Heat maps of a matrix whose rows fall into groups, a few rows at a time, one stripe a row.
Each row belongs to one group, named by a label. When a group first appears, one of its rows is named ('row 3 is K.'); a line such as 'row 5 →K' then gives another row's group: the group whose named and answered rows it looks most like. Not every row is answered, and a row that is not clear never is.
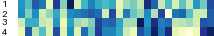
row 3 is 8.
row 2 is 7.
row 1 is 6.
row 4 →8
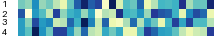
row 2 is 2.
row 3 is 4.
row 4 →6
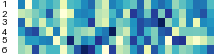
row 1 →2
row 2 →2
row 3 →2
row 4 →8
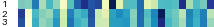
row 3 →2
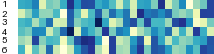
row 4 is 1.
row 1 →7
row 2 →8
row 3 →4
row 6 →2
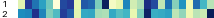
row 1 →1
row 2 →6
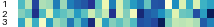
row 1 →7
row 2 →8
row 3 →2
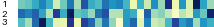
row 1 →1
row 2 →6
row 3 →4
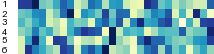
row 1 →6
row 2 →1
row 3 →8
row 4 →7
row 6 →1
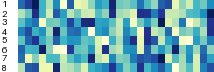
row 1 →8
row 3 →7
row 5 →6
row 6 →4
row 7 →2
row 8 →8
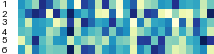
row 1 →4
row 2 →6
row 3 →1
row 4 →1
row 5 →8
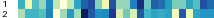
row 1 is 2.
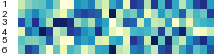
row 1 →2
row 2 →7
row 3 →6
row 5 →2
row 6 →8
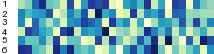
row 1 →4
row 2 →4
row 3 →7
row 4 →1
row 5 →8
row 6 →6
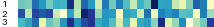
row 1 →1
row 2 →4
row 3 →7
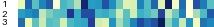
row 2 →7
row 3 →2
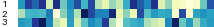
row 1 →6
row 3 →4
